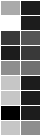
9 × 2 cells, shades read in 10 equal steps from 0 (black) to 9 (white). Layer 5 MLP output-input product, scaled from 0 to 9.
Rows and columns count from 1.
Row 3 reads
2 3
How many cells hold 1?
6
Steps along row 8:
up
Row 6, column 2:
1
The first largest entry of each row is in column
1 1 2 2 1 1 1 2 1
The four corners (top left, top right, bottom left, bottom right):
6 1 7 5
